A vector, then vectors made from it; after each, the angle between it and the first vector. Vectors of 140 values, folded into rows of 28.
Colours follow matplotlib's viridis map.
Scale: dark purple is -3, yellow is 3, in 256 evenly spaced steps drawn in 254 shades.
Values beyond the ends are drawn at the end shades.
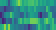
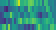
nearly parallel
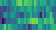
nearly parallel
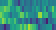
nearly opposite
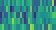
orthogonal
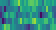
nearly parallel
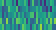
orthogonal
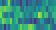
nearly opposite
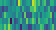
partly aligned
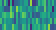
orthogonal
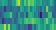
nearly parallel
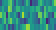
partly opposed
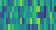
partly aligned
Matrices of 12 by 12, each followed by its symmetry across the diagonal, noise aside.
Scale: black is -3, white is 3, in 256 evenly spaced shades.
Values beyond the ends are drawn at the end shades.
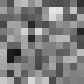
antisymmetric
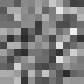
neither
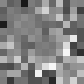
symmetric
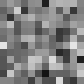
antisymmetric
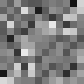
symmetric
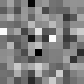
antisymmetric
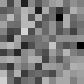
neither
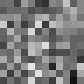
neither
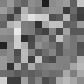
symmetric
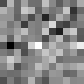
neither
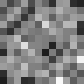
symmetric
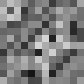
symmetric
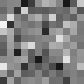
antisymmetric
